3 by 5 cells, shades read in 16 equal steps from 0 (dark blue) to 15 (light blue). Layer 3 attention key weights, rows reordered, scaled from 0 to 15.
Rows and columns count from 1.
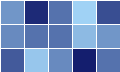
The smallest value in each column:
5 1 7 0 4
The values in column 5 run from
4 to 10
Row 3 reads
5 14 9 0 7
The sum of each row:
37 46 35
